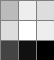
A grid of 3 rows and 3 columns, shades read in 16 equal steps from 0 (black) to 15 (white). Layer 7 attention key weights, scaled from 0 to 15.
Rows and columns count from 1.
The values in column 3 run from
0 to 14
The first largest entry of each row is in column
2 2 1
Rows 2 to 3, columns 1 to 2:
13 15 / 4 1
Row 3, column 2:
1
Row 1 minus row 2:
-2 -1 -1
